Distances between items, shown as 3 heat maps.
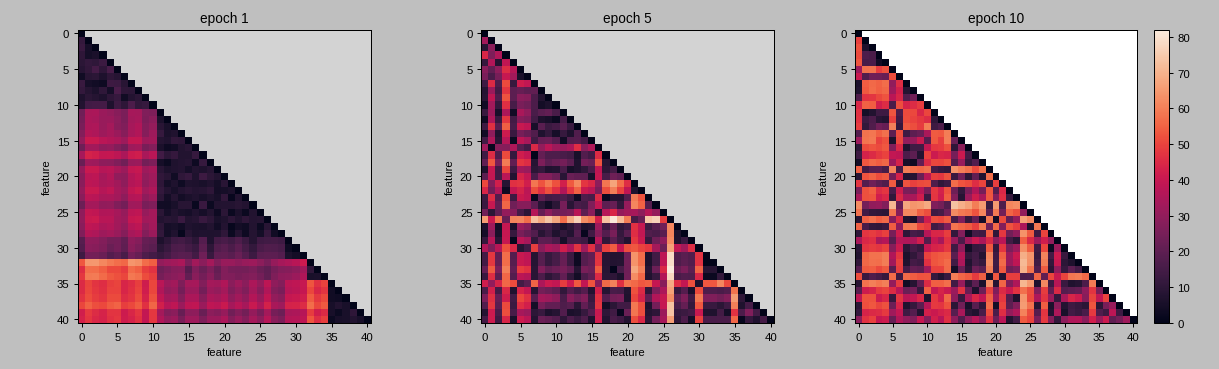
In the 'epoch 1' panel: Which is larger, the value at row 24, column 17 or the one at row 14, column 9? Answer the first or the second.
the second
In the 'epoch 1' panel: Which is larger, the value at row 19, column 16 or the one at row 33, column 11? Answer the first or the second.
the second
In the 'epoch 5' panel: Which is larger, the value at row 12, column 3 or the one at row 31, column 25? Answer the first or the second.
the first
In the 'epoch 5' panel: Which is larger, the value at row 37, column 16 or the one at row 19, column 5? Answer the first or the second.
the first
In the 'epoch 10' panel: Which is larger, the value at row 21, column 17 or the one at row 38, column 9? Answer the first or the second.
the first
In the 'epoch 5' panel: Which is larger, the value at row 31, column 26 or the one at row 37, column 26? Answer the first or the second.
the first
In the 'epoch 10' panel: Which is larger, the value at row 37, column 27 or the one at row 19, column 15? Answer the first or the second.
the second
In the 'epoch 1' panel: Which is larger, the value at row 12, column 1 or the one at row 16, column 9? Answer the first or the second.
the first
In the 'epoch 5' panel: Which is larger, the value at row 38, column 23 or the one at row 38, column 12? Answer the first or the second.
the second
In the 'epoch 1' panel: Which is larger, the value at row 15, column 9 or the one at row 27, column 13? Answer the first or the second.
the first
